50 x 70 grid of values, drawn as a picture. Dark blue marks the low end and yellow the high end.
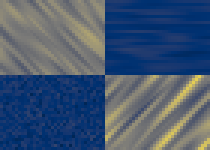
The table splits into 2 rows of 2 panels. Panel 1,1: middling, slanting down to the right. Panel 1,2: very low, streaked across, faint in contrast. Panel 2,1: very low, fine-grained, faint in contrast. Panel 2,2: middling, slanting up to the right, strong in contrast.
